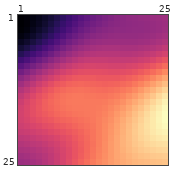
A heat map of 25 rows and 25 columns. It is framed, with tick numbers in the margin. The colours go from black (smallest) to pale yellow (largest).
The top left is the ninth with the lowest average. No lone cell stands out from its neighbours. Values rise toward the bottom right. The ninth with the highest average is the bottom right.
